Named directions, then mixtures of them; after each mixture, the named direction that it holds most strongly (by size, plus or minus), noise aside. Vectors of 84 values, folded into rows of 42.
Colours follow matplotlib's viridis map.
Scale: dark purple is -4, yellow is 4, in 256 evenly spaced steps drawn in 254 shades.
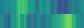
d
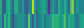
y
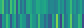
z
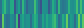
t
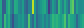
y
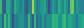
y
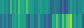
d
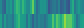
d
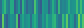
t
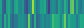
y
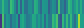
t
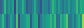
t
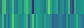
y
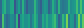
t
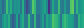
y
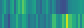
d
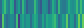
t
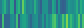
t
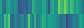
d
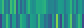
z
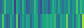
t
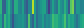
y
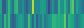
y
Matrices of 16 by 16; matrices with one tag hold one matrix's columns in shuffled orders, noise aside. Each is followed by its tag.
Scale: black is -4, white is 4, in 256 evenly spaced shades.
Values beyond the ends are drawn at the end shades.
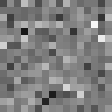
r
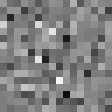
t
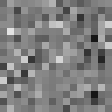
t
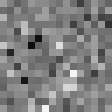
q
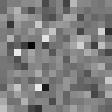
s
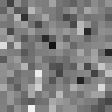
q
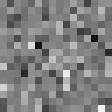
q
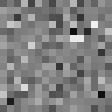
r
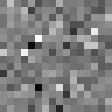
s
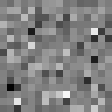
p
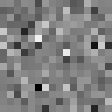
s
